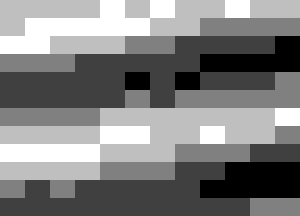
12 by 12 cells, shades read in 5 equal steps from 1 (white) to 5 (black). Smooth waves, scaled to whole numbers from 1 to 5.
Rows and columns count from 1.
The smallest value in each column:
1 1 1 1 1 1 1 2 1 1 2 1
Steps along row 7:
same same same down same same same same same same down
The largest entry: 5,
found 14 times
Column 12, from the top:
2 3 5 5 3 3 1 3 4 5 5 3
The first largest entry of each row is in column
1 9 12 9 6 1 1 12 11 10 9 1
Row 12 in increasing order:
3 3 4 4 4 4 4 4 4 4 4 4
